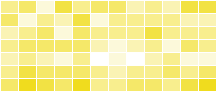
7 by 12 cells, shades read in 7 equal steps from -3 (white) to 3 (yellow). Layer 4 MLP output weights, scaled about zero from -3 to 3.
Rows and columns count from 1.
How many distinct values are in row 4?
4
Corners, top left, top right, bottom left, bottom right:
0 2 1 3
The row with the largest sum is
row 7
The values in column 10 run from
-2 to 1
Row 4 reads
0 1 1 1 1 -1 -2 -1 0 -2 1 0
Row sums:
5 -4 1 -1 -17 6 17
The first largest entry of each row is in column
4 5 9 2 2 2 2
